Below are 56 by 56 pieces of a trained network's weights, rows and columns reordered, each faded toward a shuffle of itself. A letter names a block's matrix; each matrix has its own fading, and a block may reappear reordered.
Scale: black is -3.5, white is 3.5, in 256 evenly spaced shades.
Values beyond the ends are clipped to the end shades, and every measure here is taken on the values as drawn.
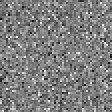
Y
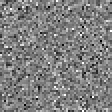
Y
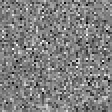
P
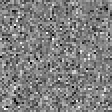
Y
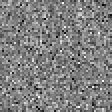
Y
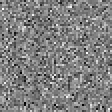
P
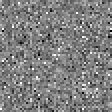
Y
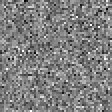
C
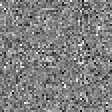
Y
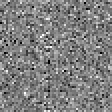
Y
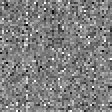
Y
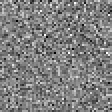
C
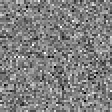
C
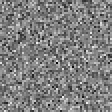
C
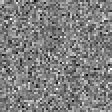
C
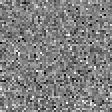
P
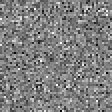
P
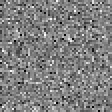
P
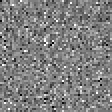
Y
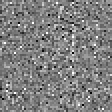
Y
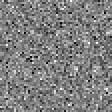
P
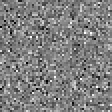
P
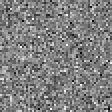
C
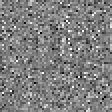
Y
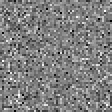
P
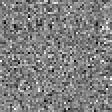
Y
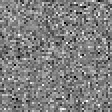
P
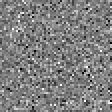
P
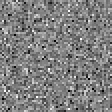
Y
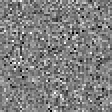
Y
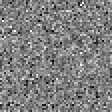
P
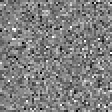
P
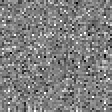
Y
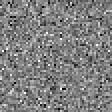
Y
